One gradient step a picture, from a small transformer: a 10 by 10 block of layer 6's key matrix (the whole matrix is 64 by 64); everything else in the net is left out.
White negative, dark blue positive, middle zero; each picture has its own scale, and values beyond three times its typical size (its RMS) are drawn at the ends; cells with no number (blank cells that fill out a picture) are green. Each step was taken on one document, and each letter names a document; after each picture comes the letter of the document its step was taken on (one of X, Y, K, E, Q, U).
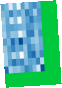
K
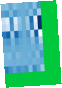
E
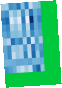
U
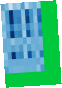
K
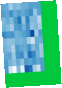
K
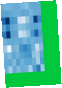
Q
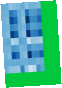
K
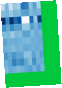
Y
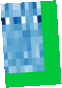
Y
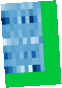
U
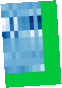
E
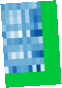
K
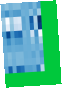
E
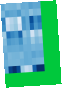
E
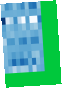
Y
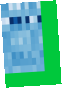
Y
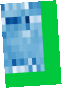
Y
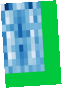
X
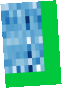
U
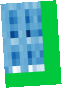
K
